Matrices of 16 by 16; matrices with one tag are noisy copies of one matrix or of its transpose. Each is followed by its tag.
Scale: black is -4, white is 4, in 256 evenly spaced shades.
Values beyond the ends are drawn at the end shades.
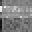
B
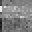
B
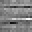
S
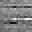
S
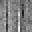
S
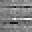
S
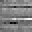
S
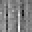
S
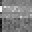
B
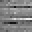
S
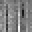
S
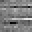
S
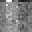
B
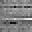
S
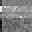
B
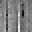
S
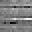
S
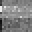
B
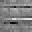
S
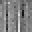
S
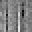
S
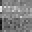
B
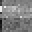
B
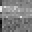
B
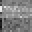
B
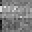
B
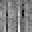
S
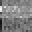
B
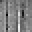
S
